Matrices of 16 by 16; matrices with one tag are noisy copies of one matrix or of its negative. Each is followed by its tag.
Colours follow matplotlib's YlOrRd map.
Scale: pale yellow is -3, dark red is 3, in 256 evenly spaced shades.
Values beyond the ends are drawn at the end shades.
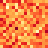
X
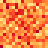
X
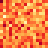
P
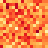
X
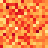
X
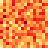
P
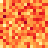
P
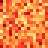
P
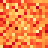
X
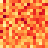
P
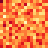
P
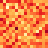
X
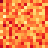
P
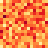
P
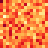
P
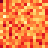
P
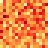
P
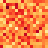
X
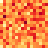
P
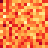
P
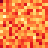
P
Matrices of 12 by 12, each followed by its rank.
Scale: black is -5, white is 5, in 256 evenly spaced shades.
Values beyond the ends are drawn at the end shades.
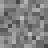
full rank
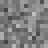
full rank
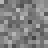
full rank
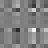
one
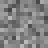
full rank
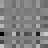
one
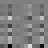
one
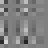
one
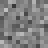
full rank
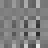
one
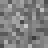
full rank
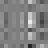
one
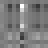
one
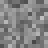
full rank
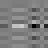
one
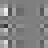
one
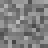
full rank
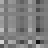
one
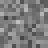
full rank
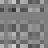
one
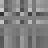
one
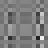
one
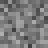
full rank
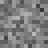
full rank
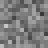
full rank
